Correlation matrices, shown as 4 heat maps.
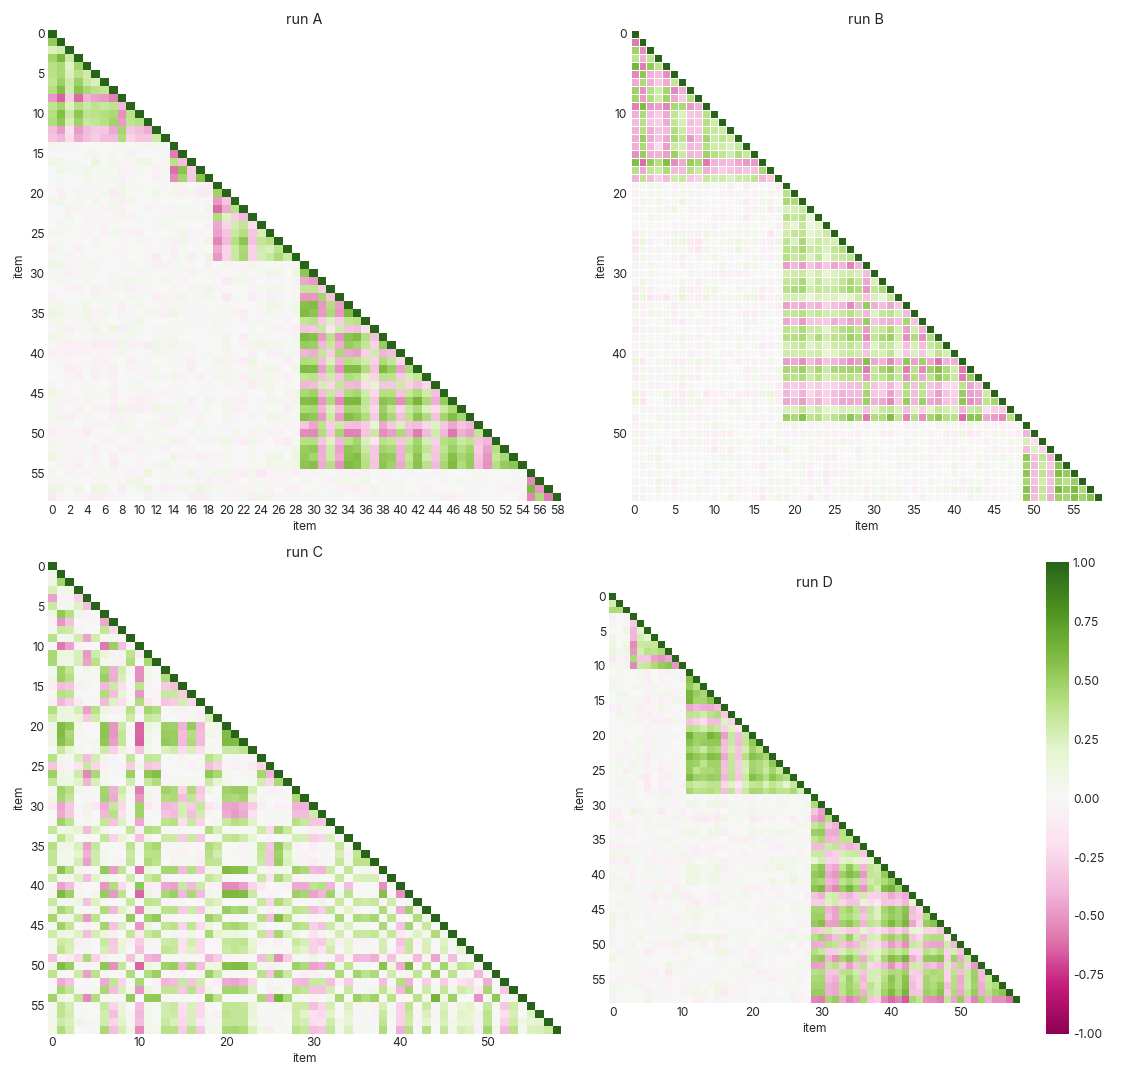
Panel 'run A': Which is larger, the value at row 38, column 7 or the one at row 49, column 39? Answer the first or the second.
the first
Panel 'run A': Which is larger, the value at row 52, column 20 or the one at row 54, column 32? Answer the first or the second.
the second
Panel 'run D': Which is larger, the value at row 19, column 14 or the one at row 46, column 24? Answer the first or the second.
the first
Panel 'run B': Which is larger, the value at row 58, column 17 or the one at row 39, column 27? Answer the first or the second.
the second
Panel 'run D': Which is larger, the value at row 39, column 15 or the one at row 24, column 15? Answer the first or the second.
the second
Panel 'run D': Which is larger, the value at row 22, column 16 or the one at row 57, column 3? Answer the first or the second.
the second
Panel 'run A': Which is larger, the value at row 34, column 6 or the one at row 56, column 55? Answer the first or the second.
the first
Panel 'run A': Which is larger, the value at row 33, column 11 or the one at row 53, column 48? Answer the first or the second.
the second
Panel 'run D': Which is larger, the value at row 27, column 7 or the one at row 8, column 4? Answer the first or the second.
the second
